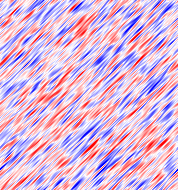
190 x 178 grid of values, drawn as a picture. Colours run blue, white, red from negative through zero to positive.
Odd rows or columns: none. Grain: diagonal, up to the right. Seam: none. Mirror symmetry: none. Histogram: bell-shaped. Average level on the scale: 50%. Slope: none.
